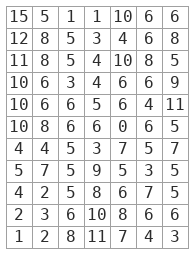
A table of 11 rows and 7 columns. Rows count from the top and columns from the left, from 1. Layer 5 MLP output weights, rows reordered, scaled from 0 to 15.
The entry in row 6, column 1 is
10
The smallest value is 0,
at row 6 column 5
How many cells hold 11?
3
